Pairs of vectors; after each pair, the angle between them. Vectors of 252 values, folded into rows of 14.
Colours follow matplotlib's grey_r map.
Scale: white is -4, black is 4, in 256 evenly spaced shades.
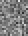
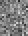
nearly opposite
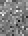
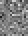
partly opposed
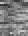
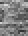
nearly opposite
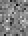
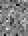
nearly parallel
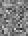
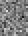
partly aligned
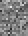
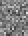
partly aligned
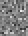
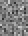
partly opposed
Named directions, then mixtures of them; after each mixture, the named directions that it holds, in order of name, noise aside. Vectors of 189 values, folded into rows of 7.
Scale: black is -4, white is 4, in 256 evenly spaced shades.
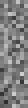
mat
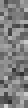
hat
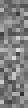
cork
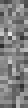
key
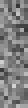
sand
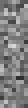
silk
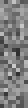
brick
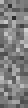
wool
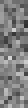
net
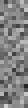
hat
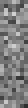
silk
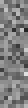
net, sand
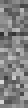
cork, net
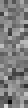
hat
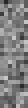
hat, key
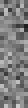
hat, key, sand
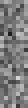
key, sand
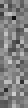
mat, wool
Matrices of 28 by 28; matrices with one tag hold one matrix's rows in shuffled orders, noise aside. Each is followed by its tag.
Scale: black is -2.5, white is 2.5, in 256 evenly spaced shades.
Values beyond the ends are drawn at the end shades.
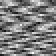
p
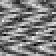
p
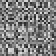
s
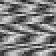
p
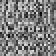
s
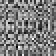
s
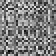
s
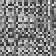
s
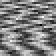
p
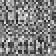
s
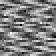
p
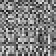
s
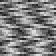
p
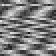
p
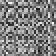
s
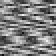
p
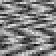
p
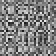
s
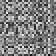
s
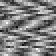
p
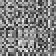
s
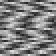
p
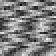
p
